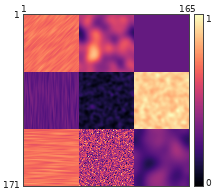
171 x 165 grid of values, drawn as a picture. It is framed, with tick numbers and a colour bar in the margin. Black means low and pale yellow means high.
The table splits into 3 rows of 3 panels. Panel 1,1: high, slanting up to the right, faint in contrast. Panel 1,2: middling, smooth, strong in contrast. Panel 1,3: low, flat. Panel 2,1: low, streaked downward, faint in contrast. Panel 2,2: very low, blotchy, faint in contrast. Panel 2,3: very high, blotchy, faint in contrast. Panel 3,1: high, streaked across, faint in contrast. Panel 3,2: middling, fine-grained, strong in contrast. Panel 3,3: low, smooth.
